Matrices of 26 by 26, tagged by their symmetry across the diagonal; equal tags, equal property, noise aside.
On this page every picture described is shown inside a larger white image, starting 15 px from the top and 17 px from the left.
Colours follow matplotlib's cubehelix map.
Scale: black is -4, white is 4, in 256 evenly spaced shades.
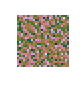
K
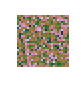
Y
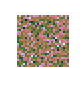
Y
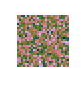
K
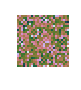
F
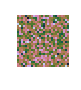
K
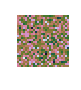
Y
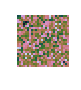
F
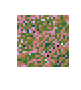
F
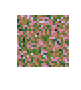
K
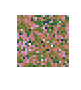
K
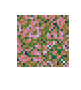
F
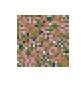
F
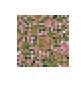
K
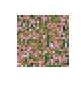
Y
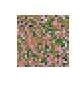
Y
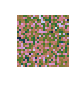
K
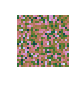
Y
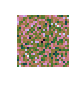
F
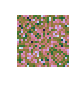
F
